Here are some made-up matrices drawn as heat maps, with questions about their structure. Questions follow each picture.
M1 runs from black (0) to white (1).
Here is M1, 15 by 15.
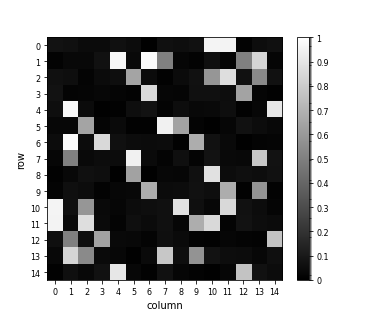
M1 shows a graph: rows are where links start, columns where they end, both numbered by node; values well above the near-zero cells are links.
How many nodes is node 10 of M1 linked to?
4
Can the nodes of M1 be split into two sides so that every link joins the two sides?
no
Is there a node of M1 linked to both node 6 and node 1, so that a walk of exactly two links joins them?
no
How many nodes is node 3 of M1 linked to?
2
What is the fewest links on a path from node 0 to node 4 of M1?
5
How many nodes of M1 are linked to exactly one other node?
0
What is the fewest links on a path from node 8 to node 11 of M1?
2
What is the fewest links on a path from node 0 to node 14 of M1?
6
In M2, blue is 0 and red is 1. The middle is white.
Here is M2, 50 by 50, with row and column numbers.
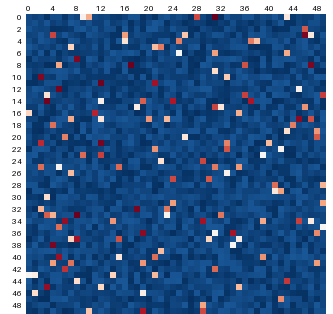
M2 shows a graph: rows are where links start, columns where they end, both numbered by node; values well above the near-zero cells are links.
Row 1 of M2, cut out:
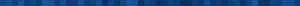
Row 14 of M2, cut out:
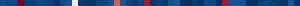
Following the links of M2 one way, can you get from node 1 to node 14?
no
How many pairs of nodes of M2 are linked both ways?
4
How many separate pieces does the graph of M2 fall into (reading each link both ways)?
1
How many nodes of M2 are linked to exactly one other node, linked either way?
0
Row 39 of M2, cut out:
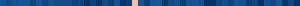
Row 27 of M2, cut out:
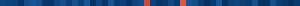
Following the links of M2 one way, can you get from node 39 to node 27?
no
